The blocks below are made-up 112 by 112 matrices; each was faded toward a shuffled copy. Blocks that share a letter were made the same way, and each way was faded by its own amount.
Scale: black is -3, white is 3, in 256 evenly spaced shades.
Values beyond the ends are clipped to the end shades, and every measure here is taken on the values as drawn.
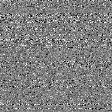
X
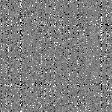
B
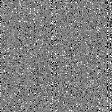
B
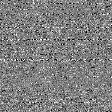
X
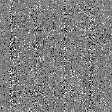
B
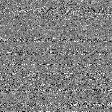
X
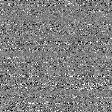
X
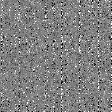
B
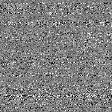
X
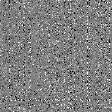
B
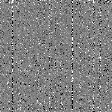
B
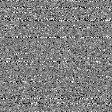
X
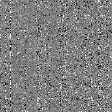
B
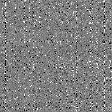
B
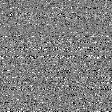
X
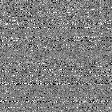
X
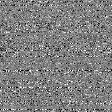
X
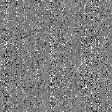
B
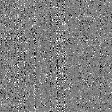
B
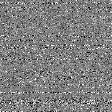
X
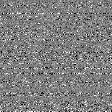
X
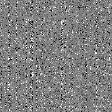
B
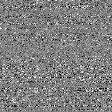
X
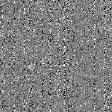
B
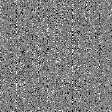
B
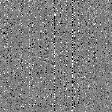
B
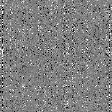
B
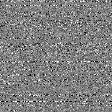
X
